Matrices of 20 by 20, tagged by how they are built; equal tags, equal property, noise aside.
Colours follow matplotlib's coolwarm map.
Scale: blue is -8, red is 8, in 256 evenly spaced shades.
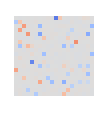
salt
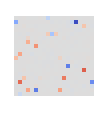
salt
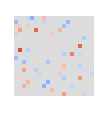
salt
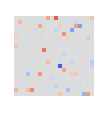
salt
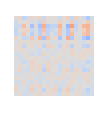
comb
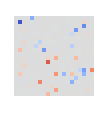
salt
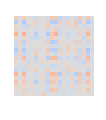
comb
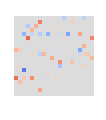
salt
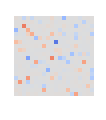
salt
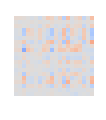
comb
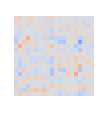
comb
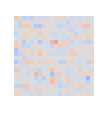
comb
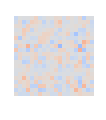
comb
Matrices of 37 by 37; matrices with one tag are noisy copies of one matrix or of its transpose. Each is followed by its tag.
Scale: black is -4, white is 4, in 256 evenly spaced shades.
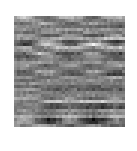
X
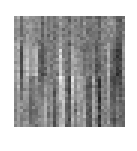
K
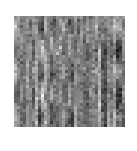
X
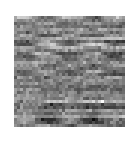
X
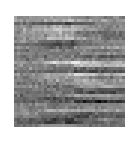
K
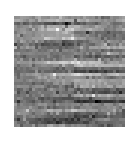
K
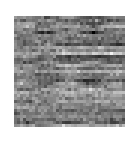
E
